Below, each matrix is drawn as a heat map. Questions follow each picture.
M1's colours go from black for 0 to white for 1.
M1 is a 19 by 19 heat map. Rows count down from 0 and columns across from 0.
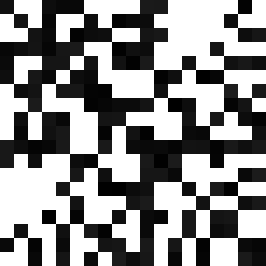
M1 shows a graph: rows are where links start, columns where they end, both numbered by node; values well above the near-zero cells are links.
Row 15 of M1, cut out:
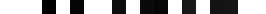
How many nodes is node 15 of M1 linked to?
11
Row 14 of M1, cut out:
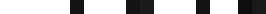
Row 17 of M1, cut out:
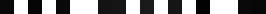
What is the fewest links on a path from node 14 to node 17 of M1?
2
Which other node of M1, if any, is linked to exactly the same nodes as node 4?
none
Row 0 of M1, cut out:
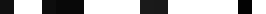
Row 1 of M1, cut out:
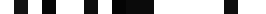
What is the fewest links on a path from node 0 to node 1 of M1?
1
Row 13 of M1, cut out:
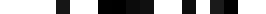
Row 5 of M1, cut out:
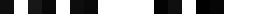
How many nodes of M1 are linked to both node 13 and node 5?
3
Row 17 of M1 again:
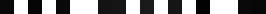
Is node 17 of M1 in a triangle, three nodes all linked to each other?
yes
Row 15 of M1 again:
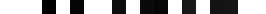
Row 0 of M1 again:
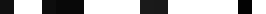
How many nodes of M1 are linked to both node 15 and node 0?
8
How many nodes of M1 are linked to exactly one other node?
0
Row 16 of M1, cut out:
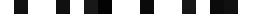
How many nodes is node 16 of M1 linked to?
11
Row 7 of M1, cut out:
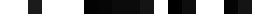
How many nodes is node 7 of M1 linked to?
9
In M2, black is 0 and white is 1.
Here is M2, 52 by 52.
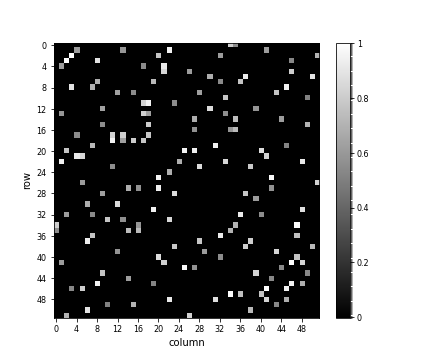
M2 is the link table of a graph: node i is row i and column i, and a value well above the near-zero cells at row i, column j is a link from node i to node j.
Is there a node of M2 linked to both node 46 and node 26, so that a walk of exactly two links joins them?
yes
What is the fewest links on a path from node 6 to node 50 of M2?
1
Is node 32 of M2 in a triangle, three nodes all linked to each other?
yes
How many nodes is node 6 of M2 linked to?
3
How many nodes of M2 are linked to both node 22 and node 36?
0
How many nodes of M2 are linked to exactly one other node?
2
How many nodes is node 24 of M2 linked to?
1
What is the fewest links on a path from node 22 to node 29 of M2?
6
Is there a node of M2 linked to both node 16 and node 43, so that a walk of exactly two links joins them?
no
